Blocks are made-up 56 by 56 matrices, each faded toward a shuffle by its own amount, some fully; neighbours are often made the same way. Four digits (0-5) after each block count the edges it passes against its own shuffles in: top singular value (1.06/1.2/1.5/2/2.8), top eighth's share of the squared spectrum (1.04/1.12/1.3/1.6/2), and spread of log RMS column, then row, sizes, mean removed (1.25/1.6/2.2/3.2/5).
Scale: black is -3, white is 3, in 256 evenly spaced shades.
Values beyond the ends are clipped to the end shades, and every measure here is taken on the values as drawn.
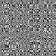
4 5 3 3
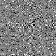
3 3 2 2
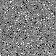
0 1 0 0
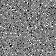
1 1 0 0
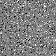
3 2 0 0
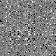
3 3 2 2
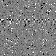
3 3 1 1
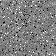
1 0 0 0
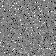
1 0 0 0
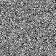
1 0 0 0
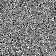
0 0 0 0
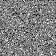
0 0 0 0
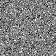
0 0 0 0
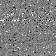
2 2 0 1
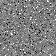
0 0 0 0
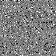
1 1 0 1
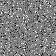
2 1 0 0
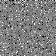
3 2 0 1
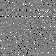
3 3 0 1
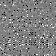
4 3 1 2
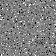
2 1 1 0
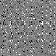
4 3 2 1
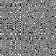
4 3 2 2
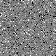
3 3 1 0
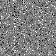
1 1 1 0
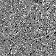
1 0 2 0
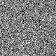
1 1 1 0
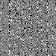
2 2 3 0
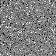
0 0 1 0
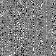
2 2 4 0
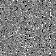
1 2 2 0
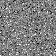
1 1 0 0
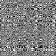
4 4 2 3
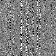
2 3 3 0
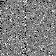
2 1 2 0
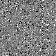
1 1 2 0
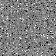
3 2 1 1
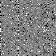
3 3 2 0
